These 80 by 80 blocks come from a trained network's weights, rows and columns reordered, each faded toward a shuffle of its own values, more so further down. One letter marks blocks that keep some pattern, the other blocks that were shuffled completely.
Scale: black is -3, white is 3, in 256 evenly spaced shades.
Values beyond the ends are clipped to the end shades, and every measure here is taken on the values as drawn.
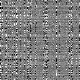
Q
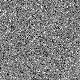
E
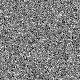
E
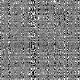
Q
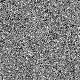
E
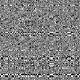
Q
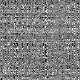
Q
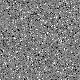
E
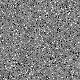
E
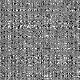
Q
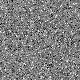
E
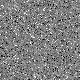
E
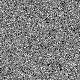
E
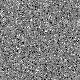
E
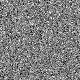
E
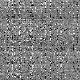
Q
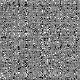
Q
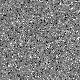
E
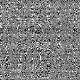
Q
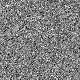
E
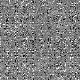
Q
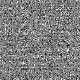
Q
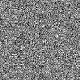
Q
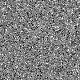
E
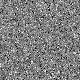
E
